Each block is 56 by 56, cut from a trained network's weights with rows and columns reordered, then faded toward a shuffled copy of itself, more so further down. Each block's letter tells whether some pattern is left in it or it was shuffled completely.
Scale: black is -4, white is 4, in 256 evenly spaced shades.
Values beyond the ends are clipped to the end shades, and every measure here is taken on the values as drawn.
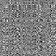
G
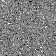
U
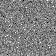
U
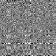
G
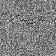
G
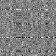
G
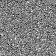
U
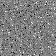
U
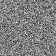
U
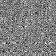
G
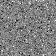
U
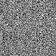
G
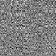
G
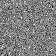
U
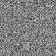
G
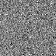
G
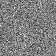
U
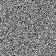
U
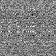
G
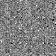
G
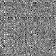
G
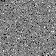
U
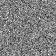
U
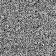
U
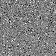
U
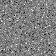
U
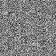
G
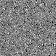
U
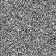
G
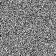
U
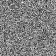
U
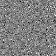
G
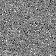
U
